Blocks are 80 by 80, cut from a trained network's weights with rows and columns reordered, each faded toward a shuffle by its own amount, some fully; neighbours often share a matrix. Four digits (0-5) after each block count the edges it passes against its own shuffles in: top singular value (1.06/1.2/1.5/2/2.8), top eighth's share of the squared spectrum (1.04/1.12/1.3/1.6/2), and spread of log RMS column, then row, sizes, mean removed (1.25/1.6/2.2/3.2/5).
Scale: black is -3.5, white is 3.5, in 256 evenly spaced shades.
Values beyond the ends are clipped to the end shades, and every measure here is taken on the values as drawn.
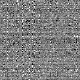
3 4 3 1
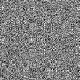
4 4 2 2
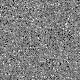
0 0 0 0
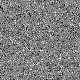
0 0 0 0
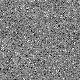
0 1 0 0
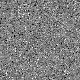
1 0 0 0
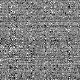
3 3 3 1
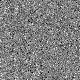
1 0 0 0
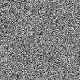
3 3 1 0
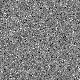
0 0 0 0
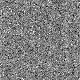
1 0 0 0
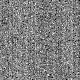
2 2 0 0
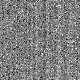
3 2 0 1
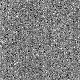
1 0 0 0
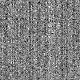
3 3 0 2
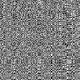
4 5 3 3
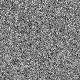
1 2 0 0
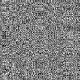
4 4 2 2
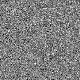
2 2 1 1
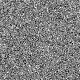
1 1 0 0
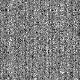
3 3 1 2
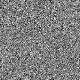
2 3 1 1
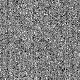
2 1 0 0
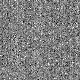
2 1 0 1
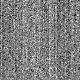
3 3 1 2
